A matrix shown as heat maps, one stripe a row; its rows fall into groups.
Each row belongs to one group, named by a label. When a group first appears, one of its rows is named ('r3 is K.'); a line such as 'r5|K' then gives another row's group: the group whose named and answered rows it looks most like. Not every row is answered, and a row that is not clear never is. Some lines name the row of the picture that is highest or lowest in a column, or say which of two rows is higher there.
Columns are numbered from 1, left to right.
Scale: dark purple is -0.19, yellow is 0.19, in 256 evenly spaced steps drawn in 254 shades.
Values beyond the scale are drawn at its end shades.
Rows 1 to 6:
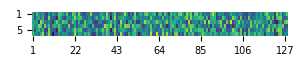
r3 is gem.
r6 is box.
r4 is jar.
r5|box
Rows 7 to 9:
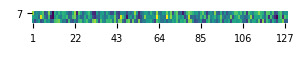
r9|jar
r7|box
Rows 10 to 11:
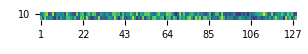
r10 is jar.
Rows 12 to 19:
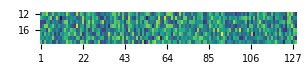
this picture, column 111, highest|15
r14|jar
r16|gem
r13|box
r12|jar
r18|jar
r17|gem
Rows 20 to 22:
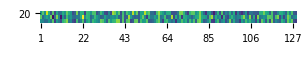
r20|jar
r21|box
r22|jar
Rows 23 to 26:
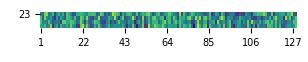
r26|gem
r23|jar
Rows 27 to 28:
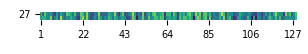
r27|gem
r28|gem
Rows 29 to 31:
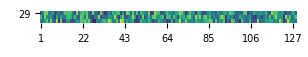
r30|gem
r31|box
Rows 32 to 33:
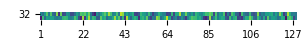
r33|jar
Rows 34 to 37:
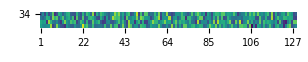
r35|jar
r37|box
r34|jar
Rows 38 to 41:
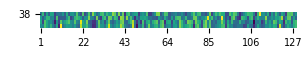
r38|jar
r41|gem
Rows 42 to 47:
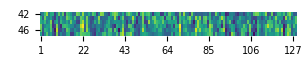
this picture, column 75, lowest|42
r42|jar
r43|gem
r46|box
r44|gem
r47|box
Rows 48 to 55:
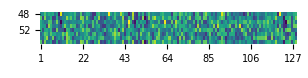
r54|jar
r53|jar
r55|gem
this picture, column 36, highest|52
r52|box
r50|box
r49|gem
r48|gem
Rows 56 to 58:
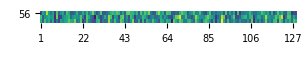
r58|gem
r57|box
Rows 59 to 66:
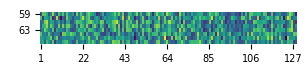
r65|box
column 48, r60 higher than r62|No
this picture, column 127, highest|64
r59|jar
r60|box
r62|jar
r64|gem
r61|jar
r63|jar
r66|jar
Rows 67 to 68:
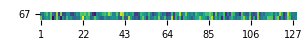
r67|box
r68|box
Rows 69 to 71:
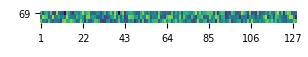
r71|gem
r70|jar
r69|box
